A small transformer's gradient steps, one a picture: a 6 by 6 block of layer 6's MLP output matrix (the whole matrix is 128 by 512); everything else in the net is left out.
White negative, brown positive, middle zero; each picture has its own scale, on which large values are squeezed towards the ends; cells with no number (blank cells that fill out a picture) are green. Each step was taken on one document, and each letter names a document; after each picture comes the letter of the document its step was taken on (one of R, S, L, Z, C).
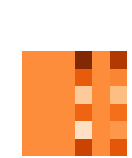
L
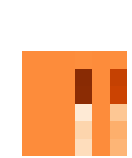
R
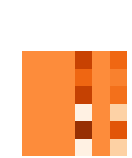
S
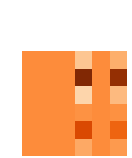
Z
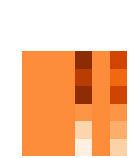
L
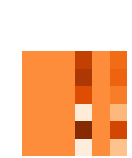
S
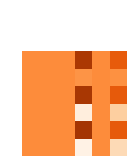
S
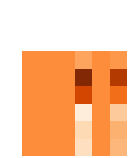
R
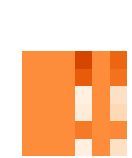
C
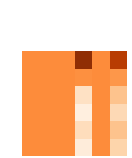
C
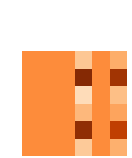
Z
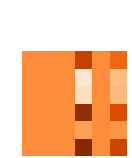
R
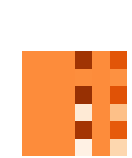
S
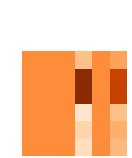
R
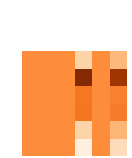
Z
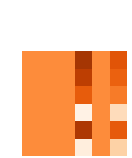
S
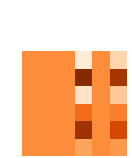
Z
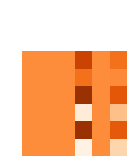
S
